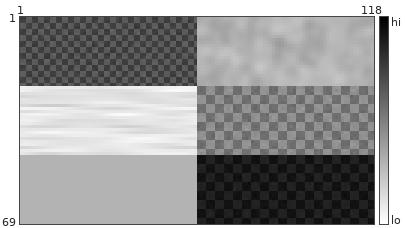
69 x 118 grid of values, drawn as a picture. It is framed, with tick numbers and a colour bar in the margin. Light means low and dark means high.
The table splits into 3 rows of 2 panels. Panel 1,1: high, checkered. Panel 1,2: low, blotchy, faint in contrast. Panel 2,1: very low, streaked across, faint in contrast. Panel 2,2: middling, checkered. Panel 3,1: low, flat. Panel 3,2: very high, checkered, faint in contrast.
